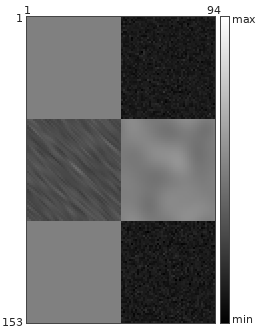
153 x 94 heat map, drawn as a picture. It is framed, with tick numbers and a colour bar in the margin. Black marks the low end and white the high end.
The table splits into 3 rows of 2 panels. Panel 1,1: middling, flat. Panel 1,2: very low, fine-grained, faint in contrast. Panel 2,1: low, slanting down to the right, faint in contrast. Panel 2,2: middling, smooth, faint in contrast. Panel 3,1: middling, flat. Panel 3,2: very low, fine-grained, faint in contrast.
